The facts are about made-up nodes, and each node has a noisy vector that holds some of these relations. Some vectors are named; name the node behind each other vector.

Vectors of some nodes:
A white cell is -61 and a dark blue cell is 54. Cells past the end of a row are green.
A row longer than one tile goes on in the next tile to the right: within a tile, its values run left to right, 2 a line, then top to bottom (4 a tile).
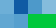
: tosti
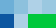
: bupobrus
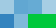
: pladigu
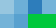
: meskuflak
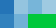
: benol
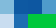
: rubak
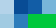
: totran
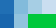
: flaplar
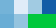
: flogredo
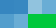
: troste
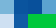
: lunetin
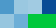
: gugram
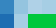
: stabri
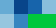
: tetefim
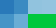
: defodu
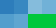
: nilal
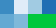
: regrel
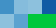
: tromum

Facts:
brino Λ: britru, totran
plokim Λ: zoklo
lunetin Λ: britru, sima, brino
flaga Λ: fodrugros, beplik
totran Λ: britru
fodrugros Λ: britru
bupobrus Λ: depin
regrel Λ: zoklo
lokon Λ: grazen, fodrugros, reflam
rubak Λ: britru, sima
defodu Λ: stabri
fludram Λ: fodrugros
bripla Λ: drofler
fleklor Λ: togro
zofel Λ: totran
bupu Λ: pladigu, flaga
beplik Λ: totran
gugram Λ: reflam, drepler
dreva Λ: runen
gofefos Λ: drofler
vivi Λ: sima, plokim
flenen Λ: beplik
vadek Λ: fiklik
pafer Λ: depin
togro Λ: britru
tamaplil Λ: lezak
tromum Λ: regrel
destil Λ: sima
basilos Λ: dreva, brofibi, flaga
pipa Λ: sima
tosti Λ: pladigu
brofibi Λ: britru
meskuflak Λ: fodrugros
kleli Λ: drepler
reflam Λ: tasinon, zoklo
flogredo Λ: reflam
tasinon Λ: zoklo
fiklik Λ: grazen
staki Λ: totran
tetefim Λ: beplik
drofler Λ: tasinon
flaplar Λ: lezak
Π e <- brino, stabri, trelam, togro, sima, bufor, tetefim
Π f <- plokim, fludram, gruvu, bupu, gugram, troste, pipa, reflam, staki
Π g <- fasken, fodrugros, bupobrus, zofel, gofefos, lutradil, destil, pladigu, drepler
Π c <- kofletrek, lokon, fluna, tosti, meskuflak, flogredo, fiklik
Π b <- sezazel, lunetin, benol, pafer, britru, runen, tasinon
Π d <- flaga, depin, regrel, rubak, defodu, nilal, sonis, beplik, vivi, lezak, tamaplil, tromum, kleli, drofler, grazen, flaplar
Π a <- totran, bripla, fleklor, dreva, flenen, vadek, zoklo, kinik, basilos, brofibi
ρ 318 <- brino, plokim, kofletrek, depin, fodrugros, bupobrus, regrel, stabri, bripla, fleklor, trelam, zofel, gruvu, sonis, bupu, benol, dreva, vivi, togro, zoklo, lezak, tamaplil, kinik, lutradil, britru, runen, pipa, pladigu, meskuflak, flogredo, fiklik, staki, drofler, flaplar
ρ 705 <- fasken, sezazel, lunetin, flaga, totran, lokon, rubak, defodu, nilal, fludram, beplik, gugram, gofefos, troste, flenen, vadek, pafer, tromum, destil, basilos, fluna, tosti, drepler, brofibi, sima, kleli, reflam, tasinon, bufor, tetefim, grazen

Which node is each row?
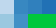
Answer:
destil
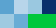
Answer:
reflam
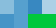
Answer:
dreva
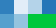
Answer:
drofler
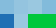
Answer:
lutradil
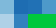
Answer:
fludram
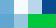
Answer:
zoklo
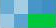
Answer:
vivi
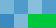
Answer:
fasken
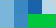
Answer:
staki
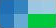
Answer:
pafer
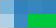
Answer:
sima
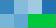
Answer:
kleli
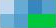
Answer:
fodrugros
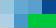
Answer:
lokon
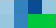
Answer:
brino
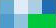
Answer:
bripla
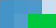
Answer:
runen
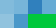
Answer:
pipa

